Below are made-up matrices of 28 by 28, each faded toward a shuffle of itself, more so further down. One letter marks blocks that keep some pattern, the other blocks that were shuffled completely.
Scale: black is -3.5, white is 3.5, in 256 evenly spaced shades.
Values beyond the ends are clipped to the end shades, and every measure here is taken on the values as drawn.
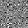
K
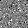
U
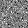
U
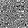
K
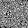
U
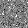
U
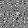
K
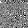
K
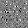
K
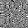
K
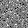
U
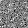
U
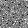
U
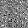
K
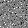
U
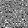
K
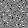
U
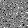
U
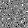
K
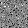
U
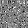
K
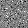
U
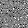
K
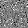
K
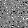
U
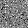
U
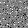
U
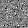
U
